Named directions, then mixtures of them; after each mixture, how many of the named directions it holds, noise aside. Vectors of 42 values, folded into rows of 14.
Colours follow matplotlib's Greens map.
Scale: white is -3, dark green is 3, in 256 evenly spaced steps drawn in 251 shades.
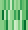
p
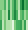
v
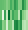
two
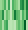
two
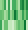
two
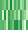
one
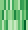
two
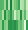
two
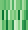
two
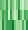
one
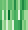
two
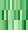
one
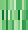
two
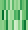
one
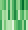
one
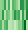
two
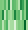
two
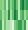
one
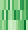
two
